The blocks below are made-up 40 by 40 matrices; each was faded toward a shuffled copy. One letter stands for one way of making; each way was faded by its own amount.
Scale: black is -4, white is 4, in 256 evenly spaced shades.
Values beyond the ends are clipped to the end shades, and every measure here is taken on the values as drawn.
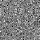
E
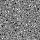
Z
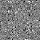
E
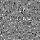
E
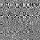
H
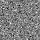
Z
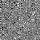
E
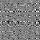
H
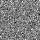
Z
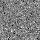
Z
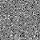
E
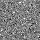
Z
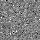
Z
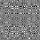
H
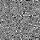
E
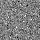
Z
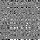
H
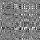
H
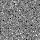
Z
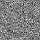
E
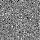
Z
